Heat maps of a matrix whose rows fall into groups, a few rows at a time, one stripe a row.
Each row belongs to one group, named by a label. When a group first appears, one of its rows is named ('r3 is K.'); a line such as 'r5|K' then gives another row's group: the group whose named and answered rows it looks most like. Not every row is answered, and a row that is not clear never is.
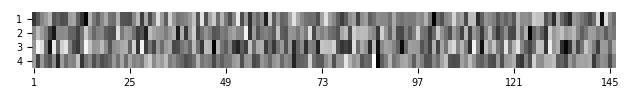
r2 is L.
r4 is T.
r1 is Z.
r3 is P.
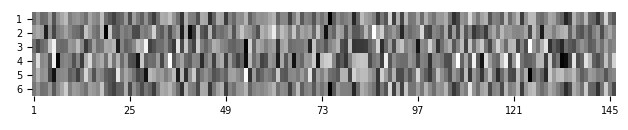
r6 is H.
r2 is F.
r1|H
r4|P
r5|L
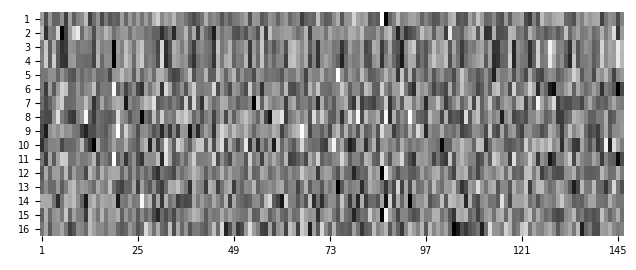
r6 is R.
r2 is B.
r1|T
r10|Z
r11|R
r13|H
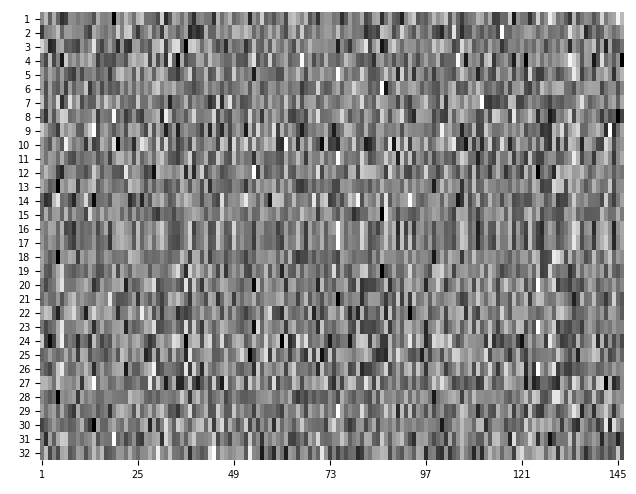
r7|B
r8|R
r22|P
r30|Z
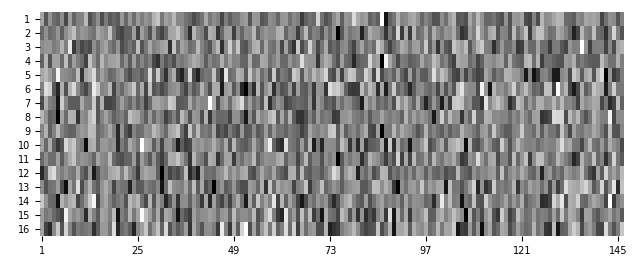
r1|T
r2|H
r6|P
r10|P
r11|H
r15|P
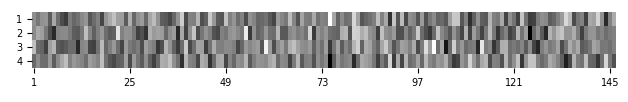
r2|L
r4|H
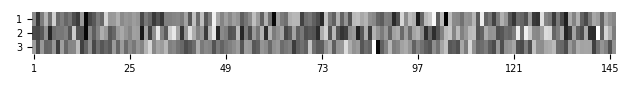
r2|Z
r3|T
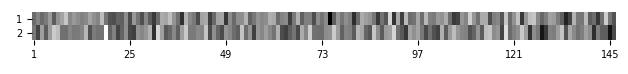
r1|H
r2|R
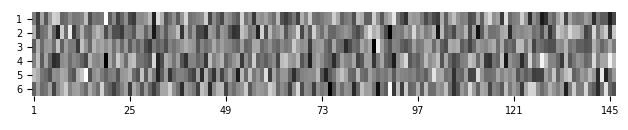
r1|R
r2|B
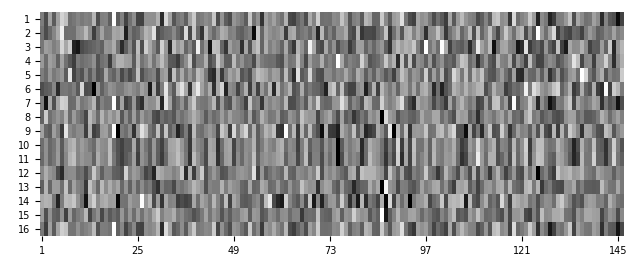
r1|R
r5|B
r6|Z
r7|R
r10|H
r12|L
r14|P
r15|T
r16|R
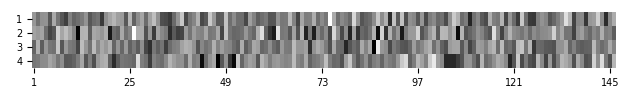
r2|P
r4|B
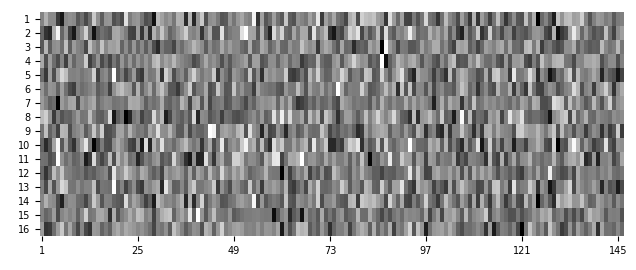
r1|L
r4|T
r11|F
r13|R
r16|F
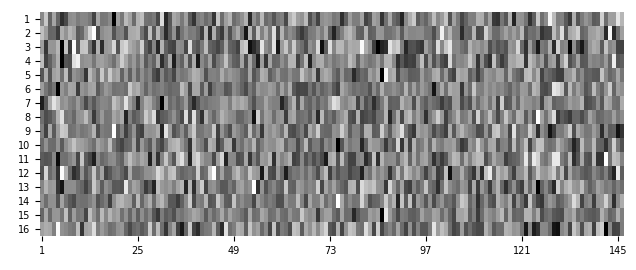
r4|B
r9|R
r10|H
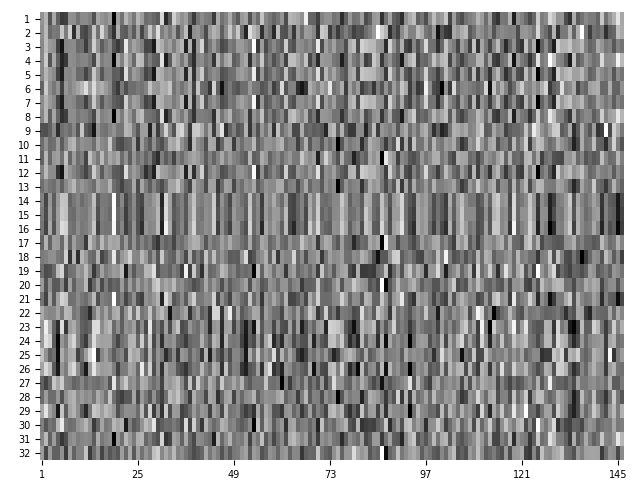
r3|L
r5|L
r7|L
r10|H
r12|L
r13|H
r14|R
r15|R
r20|T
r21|R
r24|P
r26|P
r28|H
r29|P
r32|T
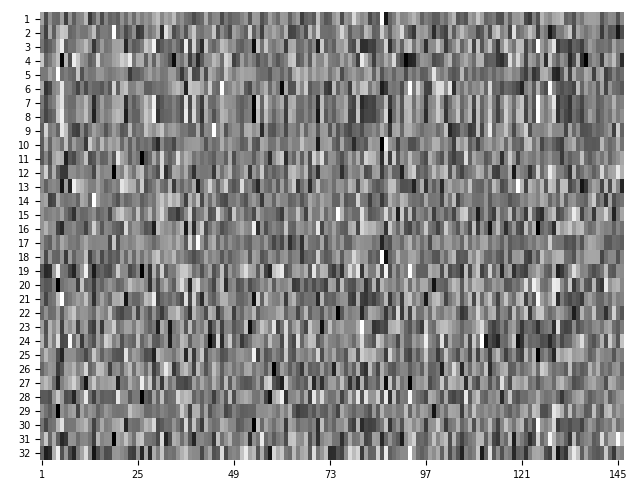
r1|T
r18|T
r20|Z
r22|H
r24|B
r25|L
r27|P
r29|Z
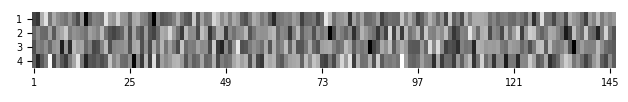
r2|H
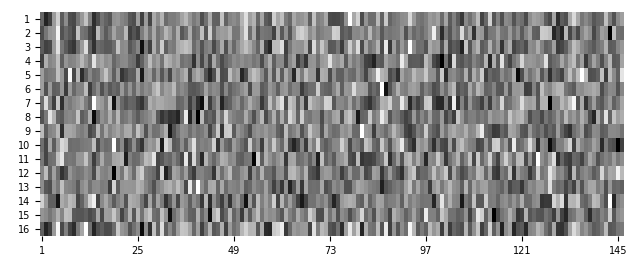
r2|Z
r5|B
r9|B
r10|R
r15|B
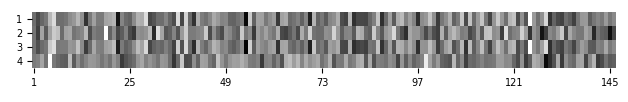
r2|R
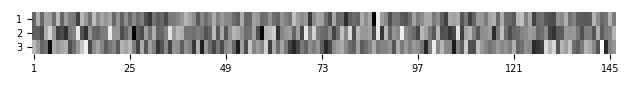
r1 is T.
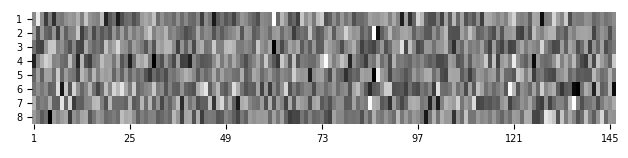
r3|F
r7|B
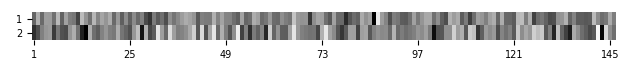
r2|Z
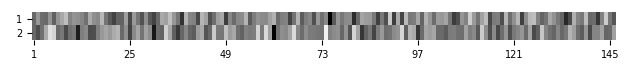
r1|H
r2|F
